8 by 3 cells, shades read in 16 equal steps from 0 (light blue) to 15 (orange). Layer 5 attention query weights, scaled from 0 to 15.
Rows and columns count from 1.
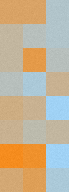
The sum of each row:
23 13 22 13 15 18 29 22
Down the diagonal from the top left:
10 4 4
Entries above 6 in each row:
2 0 1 1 2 1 2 2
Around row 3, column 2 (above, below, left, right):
4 2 6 4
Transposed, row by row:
10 6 6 4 8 7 15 9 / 10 4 12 2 7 5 14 11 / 3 3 4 7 0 6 0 2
